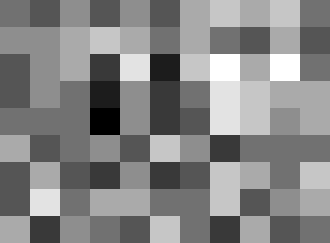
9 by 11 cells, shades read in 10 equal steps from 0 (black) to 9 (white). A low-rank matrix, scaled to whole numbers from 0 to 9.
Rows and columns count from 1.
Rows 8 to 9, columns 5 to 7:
6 4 4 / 3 7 4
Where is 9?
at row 3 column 8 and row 3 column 10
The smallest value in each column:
3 2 3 0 3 1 3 2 3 3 3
